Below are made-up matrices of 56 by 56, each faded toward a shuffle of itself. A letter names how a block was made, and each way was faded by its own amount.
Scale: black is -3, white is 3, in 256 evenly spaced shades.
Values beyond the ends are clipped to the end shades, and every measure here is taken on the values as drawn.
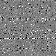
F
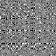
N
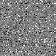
F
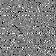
F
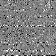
F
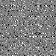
F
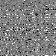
F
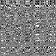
N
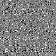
F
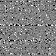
F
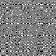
N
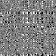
N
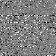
F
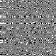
N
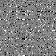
F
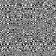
N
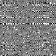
N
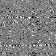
F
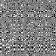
N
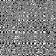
N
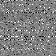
F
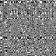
N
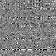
N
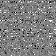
F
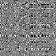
N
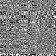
N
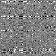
N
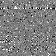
F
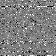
F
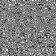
F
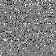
F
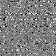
F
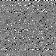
F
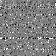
F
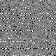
F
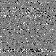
F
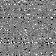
F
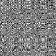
N
